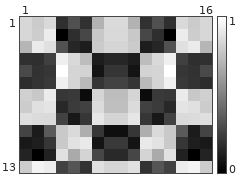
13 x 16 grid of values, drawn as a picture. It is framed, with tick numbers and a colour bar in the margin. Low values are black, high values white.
There is no overall slope. The field is checkered. The histogram has two humps. Overall the values sit about 50% of the way up the scale. The left and right halves mirror each other.
